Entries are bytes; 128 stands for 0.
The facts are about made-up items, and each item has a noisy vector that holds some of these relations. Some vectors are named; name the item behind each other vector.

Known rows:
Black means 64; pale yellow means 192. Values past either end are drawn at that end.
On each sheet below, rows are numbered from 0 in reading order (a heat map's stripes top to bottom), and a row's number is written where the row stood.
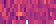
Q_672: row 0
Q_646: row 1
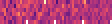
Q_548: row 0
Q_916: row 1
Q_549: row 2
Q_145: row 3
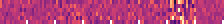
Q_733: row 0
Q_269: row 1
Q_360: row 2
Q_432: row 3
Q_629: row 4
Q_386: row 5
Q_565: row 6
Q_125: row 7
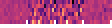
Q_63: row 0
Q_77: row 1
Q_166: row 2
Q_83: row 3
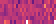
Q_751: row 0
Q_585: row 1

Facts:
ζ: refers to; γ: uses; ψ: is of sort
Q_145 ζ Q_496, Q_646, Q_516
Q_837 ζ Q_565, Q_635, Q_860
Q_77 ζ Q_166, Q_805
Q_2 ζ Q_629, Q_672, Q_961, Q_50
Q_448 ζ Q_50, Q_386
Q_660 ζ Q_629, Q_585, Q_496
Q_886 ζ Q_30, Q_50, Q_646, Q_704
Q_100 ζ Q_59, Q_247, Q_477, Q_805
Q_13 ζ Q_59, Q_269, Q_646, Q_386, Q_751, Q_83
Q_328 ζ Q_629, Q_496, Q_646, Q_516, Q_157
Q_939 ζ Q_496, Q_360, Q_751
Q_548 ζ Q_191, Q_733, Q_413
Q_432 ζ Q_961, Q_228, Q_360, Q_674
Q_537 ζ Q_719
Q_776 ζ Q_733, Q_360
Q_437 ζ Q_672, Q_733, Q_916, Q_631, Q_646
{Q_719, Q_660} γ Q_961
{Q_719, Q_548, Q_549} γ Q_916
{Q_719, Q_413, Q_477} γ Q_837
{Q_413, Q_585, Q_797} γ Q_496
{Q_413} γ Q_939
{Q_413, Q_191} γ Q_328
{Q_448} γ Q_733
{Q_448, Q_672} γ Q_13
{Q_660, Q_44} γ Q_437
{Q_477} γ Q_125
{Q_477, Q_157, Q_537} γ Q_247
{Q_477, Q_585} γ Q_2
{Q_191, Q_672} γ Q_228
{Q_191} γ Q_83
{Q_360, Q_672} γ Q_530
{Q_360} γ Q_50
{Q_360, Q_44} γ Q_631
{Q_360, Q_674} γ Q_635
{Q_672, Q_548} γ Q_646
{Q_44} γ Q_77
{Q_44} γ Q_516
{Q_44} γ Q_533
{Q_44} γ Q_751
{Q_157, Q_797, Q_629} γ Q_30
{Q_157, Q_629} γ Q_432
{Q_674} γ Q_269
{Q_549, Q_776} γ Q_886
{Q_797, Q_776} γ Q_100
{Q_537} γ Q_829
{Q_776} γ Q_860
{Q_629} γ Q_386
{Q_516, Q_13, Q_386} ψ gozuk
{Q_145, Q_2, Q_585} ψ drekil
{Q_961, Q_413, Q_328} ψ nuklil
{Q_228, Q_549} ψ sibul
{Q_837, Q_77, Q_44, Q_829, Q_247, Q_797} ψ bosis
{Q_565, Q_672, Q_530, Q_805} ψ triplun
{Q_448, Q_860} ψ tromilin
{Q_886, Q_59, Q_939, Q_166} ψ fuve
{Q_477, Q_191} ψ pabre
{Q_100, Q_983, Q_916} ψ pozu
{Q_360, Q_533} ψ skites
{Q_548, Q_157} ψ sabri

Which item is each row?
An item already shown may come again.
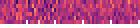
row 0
Q_157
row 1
Q_247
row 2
Q_13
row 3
Q_549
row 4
Q_228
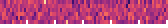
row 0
Q_672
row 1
Q_916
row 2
Q_59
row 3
Q_360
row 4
Q_157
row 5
Q_413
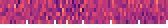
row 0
Q_516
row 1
Q_13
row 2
Q_247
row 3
Q_983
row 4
Q_2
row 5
Q_228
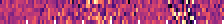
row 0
Q_549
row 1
Q_44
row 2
Q_805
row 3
Q_837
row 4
Q_477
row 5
Q_448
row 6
Q_537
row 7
Q_100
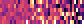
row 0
Q_516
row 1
Q_860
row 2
Q_537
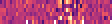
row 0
Q_776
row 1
Q_533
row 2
Q_635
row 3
Q_530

